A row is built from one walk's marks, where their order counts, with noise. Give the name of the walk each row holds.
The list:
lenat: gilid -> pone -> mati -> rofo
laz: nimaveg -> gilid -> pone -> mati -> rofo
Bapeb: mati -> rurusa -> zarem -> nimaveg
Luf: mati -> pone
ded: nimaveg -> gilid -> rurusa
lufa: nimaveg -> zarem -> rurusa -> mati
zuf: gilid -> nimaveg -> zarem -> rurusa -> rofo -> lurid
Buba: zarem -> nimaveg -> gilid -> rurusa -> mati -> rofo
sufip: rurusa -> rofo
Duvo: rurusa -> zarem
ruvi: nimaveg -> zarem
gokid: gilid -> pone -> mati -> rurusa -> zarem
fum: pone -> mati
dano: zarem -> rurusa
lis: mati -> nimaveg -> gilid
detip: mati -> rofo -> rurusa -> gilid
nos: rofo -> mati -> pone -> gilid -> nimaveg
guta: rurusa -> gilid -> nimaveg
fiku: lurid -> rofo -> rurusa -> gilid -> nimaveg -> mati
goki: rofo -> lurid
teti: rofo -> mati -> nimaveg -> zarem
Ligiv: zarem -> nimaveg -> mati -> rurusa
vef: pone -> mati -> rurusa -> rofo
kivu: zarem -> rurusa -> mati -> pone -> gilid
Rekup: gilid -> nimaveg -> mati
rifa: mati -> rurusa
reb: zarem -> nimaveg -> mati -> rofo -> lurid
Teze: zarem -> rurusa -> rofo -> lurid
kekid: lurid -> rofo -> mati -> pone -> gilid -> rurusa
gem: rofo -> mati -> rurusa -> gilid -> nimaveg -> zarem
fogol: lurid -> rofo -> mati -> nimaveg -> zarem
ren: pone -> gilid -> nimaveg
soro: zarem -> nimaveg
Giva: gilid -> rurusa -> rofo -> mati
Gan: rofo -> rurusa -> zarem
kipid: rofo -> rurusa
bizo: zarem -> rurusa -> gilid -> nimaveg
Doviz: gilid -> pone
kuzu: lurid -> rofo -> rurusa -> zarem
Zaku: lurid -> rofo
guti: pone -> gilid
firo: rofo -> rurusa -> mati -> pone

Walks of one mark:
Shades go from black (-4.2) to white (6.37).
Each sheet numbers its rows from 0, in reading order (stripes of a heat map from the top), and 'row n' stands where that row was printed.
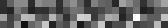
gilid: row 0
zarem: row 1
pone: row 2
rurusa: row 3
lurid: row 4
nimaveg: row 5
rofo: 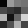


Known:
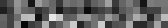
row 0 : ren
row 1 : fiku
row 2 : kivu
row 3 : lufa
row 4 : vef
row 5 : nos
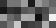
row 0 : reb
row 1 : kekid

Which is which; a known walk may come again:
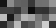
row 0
firo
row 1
Ligiv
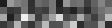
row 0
fogol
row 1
detip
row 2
Teze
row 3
fum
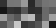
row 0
reb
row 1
Giva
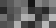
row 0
Luf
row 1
teti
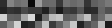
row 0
dano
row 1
Gan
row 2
kivu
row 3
guta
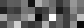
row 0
Bapeb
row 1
Zaku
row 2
ren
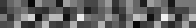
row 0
vef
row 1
kipid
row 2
fiku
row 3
lis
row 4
guti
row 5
kekid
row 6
nos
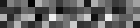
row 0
gem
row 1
goki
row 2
lufa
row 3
kuzu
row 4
Rekup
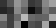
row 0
Doviz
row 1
laz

